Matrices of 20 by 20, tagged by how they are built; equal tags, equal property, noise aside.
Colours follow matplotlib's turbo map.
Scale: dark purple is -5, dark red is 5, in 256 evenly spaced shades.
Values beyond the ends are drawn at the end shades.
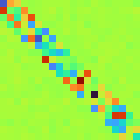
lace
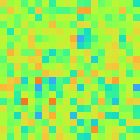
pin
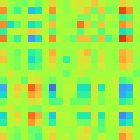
pin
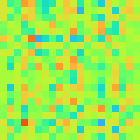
pin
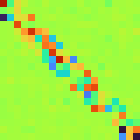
lace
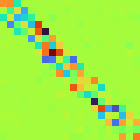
lace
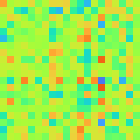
pin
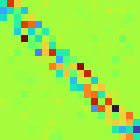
lace
